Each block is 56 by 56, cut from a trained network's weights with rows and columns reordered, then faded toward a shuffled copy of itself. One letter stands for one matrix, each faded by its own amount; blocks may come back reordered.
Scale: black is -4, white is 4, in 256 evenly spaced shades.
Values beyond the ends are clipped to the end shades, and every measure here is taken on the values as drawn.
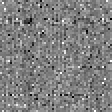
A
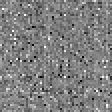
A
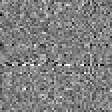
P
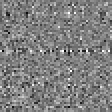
P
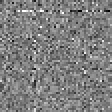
P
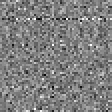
P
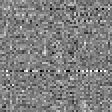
P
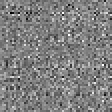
P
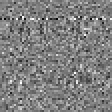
P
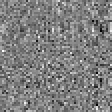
P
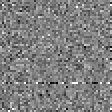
P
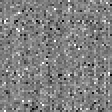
A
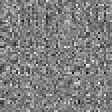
P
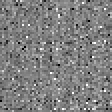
A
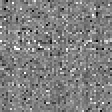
A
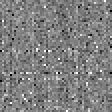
A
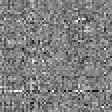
P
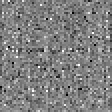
A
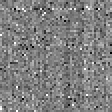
A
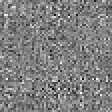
P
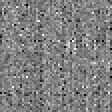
A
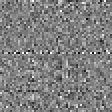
P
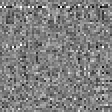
P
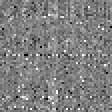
A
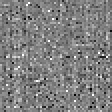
A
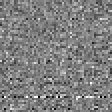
P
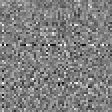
P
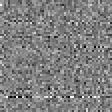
P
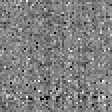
A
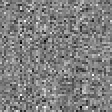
P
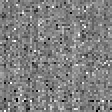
A
